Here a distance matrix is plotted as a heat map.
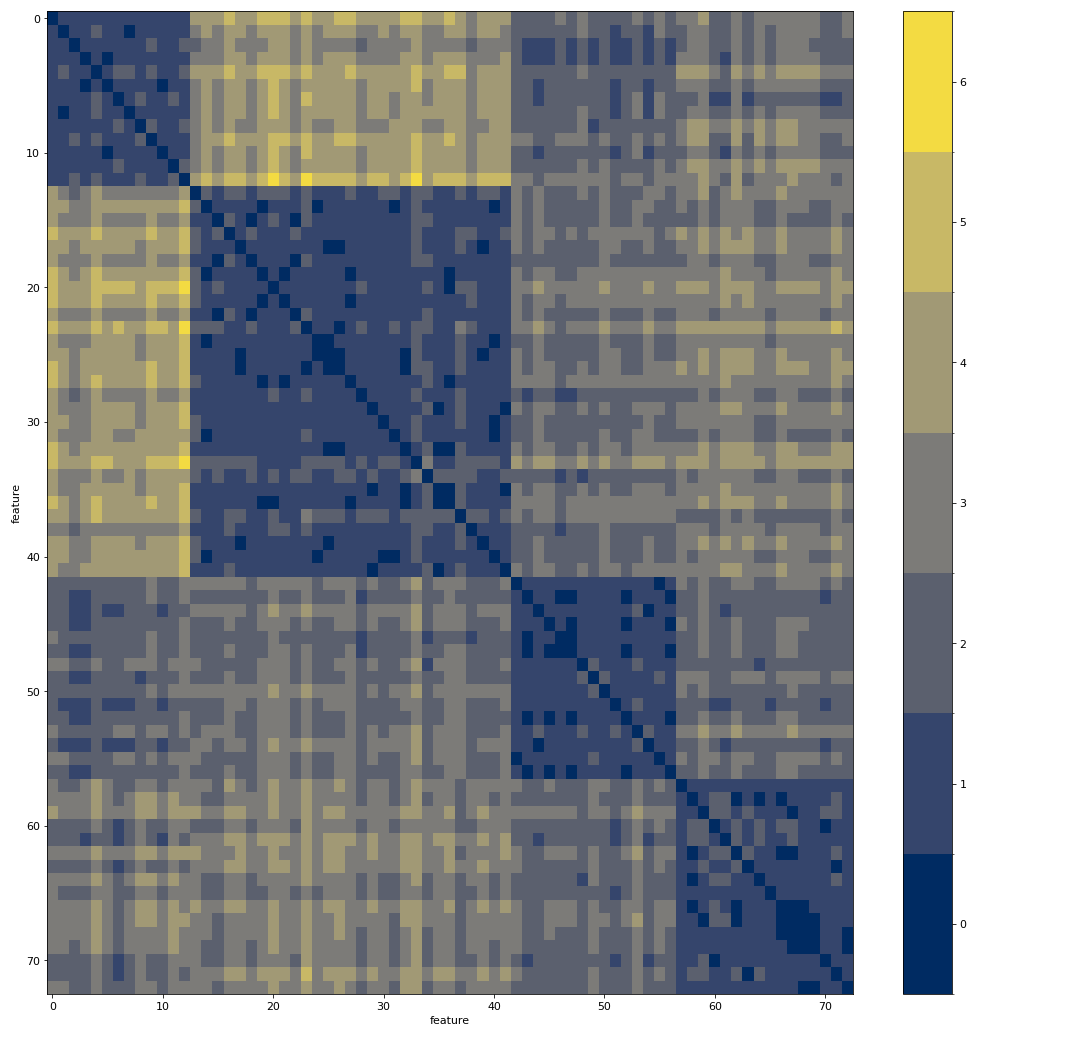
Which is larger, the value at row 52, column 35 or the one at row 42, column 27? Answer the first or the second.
the second
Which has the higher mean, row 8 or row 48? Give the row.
8
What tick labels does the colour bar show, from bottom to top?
0, 1, 2, 3, 4, 5, 6
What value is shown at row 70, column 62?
1
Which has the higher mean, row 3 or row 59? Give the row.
59
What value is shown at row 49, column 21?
3
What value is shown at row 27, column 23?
1
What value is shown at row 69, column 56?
2
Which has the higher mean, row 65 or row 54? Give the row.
65
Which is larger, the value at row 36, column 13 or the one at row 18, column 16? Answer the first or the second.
the second
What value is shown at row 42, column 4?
2
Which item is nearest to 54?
44
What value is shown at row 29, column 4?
4
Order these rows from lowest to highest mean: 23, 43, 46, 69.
43, 46, 69, 23
